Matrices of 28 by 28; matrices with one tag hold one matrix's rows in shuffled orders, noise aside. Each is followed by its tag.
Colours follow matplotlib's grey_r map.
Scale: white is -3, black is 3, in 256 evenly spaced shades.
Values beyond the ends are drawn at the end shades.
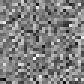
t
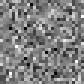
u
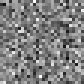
t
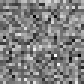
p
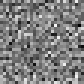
p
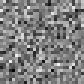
u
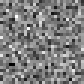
u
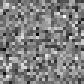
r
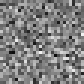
u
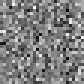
t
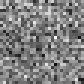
p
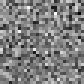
p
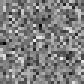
t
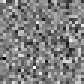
t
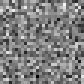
r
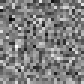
u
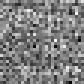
p
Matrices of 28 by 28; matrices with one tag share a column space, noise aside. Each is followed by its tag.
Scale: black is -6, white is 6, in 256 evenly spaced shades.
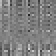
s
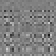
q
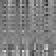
s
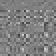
q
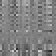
s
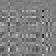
q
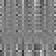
s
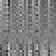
s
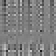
s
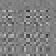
q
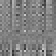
s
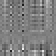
s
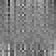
s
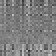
s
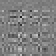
q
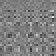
q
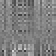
s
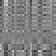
s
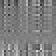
s
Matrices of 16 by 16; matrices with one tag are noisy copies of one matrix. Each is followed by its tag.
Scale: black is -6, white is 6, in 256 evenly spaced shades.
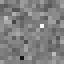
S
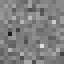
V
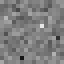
S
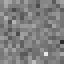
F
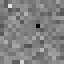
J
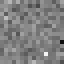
F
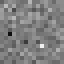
V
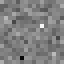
S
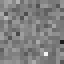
F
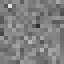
J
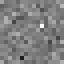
S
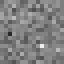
V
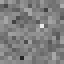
S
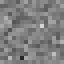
S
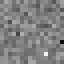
F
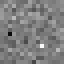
V
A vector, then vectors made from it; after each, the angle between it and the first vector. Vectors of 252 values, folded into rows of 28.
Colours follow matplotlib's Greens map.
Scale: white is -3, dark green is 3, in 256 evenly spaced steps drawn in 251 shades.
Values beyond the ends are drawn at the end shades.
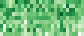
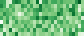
partly aligned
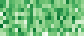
partly aligned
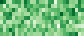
partly aligned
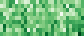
nearly opposite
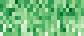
nearly parallel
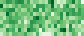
partly aligned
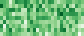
nearly parallel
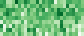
nearly parallel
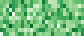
orthogonal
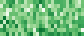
partly opposed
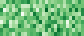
orthogonal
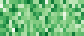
orthogonal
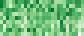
nearly parallel
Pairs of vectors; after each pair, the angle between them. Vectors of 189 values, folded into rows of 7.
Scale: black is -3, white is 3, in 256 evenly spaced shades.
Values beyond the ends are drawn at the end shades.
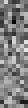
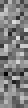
orthogonal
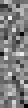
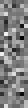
orthogonal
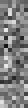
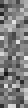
orthogonal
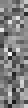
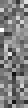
nearly parallel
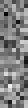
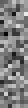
orthogonal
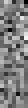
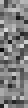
partly opposed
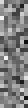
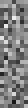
partly opposed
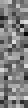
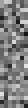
nearly parallel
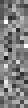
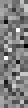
nearly opposite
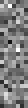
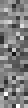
orthogonal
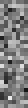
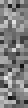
partly opposed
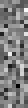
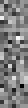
orthogonal
